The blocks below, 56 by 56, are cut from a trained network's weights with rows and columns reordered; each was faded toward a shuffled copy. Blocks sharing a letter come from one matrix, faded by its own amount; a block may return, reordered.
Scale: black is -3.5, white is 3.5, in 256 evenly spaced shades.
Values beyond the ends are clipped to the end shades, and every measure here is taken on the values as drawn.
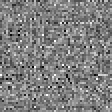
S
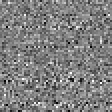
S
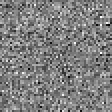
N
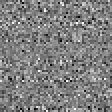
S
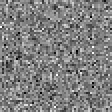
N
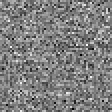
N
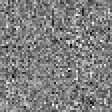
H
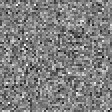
N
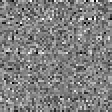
S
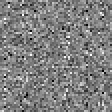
H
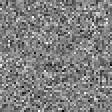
N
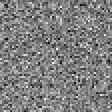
N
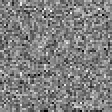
N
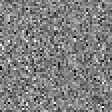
H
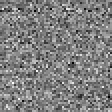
N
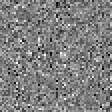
H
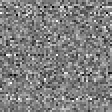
S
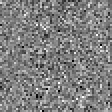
H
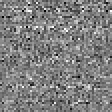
S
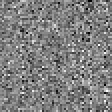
H
